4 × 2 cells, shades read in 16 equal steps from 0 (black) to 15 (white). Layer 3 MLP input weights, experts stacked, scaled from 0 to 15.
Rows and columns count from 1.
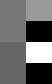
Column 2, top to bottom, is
9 0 15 0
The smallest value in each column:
6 0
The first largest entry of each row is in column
2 1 2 1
